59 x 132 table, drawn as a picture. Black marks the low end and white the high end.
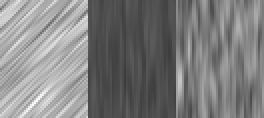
It is made of 1 by 3 panels. Panel 1,1: high, slanting up to the right. Panel 1,2: low, streaked downward, faint in contrast. Panel 1,3: middling, streaked downward.
